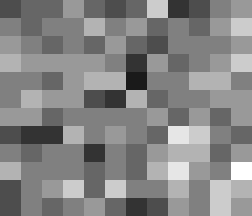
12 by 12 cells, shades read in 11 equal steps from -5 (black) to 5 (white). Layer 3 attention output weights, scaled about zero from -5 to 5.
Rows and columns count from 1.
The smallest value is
-4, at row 5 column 7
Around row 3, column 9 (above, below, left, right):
0 -1 -2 0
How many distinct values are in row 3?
4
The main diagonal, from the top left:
-2 -1 -1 1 2 -3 0 -1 2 1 3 1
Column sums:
-2 -2 -5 9 -3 1 -11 1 8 6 9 18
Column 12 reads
1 3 1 3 0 1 1 -1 1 5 2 1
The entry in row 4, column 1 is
2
